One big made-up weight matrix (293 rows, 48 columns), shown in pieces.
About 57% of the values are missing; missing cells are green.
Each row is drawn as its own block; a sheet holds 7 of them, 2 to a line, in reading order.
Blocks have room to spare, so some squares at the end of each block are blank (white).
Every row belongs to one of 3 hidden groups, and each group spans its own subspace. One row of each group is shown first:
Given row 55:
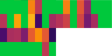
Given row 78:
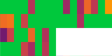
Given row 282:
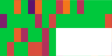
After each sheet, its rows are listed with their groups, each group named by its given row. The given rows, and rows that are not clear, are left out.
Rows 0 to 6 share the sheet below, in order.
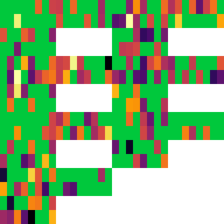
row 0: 78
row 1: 78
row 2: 78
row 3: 55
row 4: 78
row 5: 78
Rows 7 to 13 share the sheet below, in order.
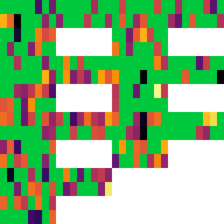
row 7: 78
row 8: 78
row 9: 55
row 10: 282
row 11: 78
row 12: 55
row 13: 282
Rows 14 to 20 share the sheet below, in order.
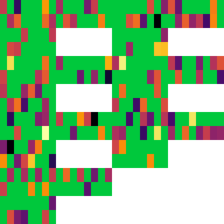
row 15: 55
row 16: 282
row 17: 282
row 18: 55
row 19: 282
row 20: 55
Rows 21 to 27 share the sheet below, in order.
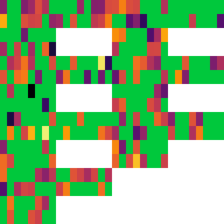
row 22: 55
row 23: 78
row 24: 55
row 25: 55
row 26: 55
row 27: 55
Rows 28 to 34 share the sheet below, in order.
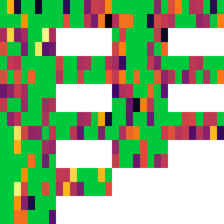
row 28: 282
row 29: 55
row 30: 55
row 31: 55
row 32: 78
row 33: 282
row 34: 78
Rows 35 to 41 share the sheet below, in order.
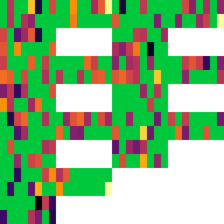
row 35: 282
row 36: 282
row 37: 78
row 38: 55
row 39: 55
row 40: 55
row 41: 78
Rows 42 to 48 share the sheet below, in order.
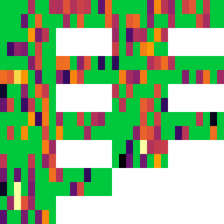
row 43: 282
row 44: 55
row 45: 55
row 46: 282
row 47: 78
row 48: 78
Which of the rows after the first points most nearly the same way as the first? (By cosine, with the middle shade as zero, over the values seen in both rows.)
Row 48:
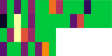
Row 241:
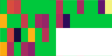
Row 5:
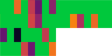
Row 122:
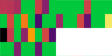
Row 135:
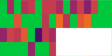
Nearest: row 135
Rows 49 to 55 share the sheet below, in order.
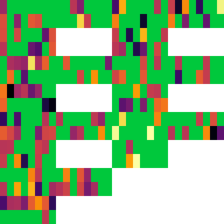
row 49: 282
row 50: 282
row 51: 55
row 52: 78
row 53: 282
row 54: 55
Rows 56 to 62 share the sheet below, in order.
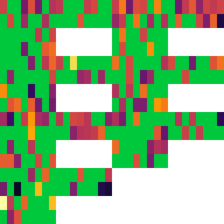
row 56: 78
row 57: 282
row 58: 78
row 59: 55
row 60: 55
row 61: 78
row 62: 55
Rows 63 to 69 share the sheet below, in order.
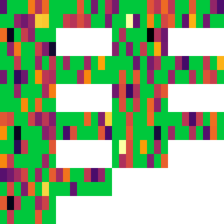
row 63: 55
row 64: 78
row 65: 55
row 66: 78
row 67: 78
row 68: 55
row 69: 55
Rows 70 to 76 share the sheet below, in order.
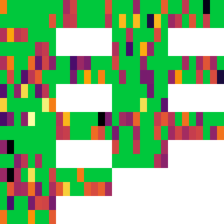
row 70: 55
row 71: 55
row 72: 78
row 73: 282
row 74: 55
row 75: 78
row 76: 55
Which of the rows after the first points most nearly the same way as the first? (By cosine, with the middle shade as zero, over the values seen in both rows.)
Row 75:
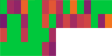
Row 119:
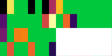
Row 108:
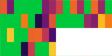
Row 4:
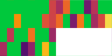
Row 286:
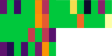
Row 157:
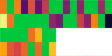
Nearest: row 286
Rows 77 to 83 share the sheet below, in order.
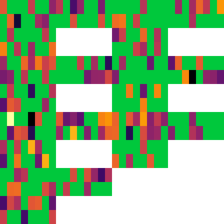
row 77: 78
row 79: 78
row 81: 55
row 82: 78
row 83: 55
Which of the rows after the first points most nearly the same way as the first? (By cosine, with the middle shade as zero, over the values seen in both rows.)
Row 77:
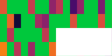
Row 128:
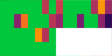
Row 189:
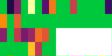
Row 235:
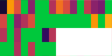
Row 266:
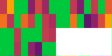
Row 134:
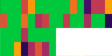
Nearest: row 266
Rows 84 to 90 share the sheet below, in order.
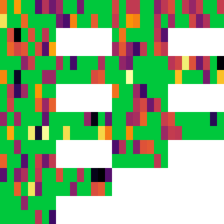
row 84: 78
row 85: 55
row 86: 78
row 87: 78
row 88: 55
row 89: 55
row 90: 55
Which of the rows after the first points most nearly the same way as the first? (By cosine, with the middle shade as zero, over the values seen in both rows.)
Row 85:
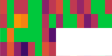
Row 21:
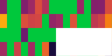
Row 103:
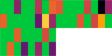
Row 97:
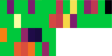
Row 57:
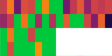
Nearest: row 103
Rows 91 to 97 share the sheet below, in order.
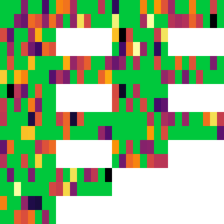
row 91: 282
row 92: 55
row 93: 55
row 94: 55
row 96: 55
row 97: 78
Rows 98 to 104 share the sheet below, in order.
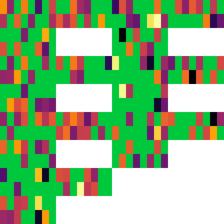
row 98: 282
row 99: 55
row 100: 78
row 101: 282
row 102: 78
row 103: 55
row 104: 282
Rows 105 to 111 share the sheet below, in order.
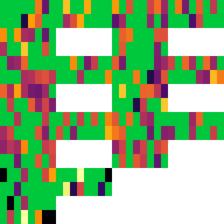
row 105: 282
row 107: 78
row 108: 55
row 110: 78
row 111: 55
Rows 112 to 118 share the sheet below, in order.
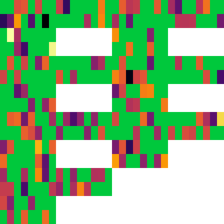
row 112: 55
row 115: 78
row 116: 78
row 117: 78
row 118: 282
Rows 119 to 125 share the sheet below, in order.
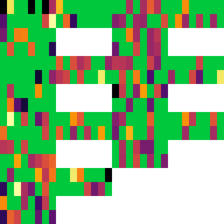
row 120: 78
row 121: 55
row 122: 55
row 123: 282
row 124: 78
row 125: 78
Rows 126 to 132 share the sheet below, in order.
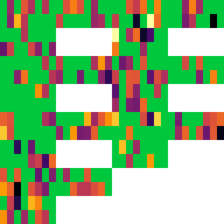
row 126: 78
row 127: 55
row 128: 78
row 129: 55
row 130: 78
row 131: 282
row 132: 78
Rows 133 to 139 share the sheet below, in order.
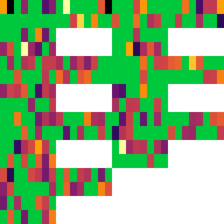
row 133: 282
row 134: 282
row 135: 78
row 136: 55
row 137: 78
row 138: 55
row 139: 55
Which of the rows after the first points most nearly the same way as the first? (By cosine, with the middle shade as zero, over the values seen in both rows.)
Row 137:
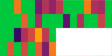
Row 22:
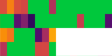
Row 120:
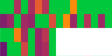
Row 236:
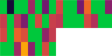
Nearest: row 236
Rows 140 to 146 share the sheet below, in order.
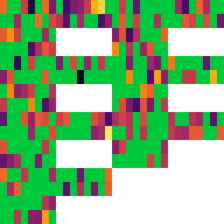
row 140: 55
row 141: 78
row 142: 282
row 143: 55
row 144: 78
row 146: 55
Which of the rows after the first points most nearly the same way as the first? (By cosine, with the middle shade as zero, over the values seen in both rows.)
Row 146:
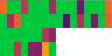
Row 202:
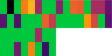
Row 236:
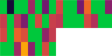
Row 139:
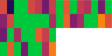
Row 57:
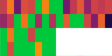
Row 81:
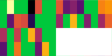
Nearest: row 81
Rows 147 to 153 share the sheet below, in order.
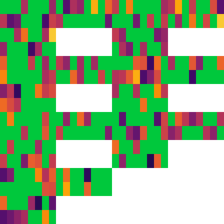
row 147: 55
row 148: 282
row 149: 78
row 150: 282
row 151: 282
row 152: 282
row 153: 78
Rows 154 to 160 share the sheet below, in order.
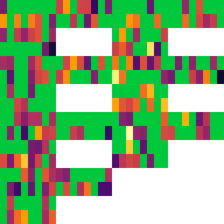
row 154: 55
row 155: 282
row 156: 78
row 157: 78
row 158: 55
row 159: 78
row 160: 55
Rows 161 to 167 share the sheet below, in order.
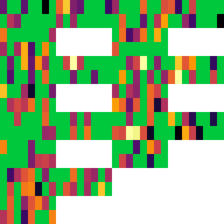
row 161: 282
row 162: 282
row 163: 78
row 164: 55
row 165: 55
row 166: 55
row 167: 55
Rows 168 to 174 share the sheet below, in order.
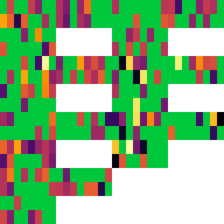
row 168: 78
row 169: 282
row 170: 282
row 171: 282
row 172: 78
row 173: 78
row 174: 55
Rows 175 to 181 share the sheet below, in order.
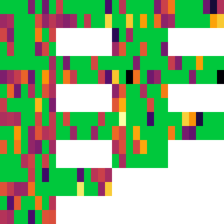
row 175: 282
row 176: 55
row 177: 282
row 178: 78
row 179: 78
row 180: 282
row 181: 282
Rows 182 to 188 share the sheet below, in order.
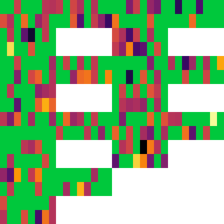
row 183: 282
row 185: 78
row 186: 282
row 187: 78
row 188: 282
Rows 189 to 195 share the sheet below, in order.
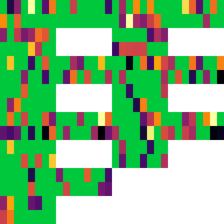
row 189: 55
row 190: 78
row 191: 55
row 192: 282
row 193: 55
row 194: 55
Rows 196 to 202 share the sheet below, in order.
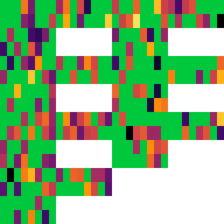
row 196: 78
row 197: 282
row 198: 282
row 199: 282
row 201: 78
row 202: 55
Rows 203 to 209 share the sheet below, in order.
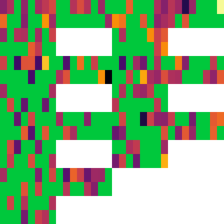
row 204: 78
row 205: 282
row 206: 282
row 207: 282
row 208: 55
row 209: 282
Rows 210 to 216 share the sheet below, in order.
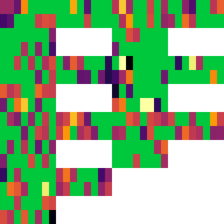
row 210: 78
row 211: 55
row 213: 282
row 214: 78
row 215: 55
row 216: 55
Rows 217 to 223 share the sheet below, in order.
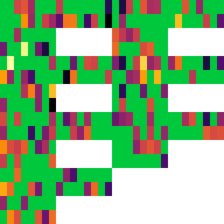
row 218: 55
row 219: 55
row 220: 55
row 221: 55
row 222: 55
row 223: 78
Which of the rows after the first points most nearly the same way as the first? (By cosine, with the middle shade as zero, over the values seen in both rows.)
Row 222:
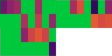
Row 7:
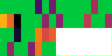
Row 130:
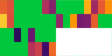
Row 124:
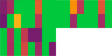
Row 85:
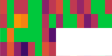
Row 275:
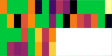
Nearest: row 7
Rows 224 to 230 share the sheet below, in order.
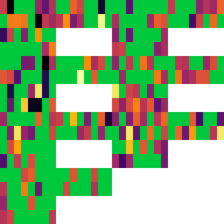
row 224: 55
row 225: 282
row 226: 282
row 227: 55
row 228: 78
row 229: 78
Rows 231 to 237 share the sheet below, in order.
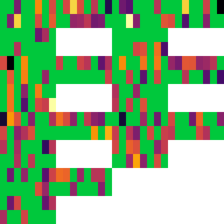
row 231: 78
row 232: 78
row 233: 55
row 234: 282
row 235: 282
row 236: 282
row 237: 282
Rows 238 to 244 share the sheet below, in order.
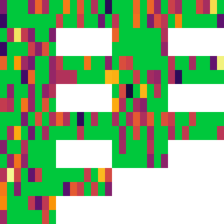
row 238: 78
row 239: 78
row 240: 282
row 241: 78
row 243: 78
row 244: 55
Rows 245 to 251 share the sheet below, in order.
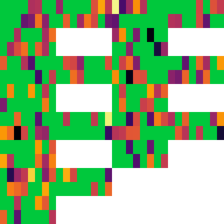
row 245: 55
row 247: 55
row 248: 78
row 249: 78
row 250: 282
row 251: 55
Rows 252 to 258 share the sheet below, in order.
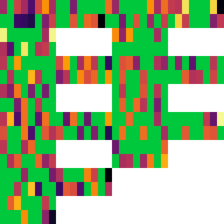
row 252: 55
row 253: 78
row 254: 282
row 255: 78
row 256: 282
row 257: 78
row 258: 282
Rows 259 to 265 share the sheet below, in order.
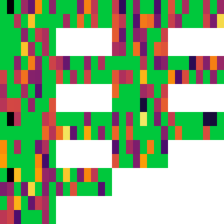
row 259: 282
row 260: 282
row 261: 282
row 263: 55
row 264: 55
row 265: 282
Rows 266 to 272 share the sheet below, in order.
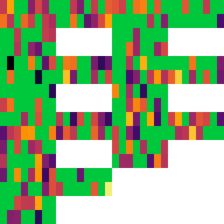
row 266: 55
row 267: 282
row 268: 55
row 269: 55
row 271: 282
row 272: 282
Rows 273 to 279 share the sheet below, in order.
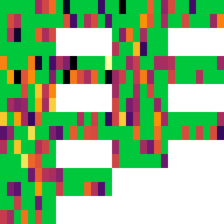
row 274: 282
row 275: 78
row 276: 55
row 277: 282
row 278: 282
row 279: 55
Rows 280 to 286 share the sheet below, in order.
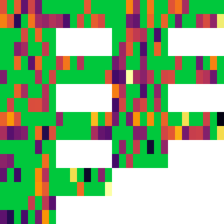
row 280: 78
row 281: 282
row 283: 78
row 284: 55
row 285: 78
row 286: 78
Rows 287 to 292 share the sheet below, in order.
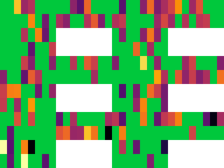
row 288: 282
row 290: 55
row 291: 55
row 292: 55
